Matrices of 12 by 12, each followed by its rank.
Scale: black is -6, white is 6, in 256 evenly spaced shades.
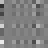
one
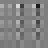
one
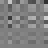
one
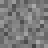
full rank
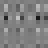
one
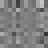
two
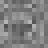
two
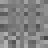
two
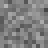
full rank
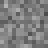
full rank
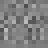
two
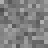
full rank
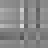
one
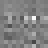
two
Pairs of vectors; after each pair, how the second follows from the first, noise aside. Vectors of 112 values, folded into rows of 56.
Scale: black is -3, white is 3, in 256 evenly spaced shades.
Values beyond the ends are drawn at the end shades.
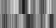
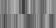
shrunk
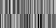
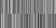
shrunk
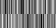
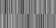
shrunk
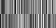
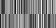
copied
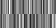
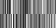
shuffled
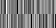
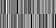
copied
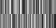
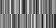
copied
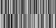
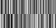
copied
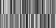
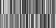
copied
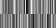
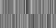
shrunk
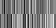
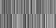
shrunk
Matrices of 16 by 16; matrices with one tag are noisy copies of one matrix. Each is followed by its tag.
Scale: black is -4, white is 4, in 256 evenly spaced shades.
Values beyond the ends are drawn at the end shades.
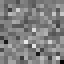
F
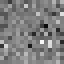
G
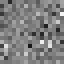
G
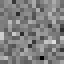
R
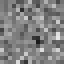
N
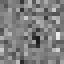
N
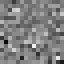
F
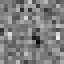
N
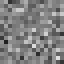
F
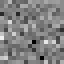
R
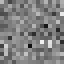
G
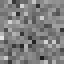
R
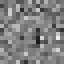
N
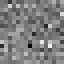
G
